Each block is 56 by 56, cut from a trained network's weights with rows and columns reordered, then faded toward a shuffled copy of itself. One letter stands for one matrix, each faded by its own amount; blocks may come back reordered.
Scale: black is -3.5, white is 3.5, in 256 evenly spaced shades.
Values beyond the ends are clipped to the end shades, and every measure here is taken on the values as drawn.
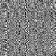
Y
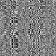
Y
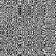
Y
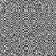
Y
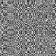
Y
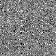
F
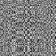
Y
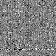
F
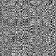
Y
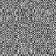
Y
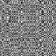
Y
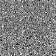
F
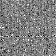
F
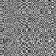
Y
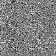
F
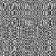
Y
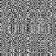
Y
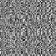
Y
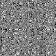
F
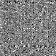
F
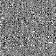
F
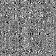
F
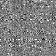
F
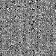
F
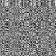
Y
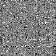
F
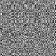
Y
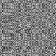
Y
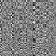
Y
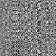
Y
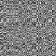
Y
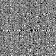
F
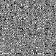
F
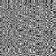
Y
